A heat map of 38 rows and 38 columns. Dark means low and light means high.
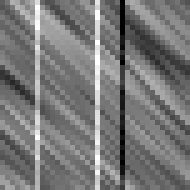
Slope: none. Ninth with the highest average: top left. Odd lines: columns 8, 20 and 25. Histogram: heavy tails on both sides.
